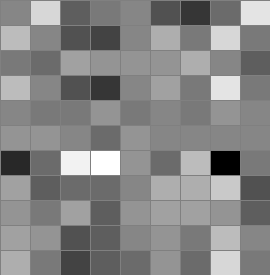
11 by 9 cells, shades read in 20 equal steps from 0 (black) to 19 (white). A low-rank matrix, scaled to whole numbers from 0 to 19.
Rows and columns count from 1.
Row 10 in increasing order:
6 7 9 10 10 11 11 12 14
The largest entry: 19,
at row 7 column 4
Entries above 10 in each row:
2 3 5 3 2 3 4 4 6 4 3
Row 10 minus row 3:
3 3 -6 -4 -1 0 -4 4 3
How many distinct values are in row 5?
3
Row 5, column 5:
9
